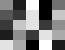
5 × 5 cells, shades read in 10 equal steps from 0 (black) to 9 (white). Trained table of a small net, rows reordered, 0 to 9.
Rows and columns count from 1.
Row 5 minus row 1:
3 5 -9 9 -3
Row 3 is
2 7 8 2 5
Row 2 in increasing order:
0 2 3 7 8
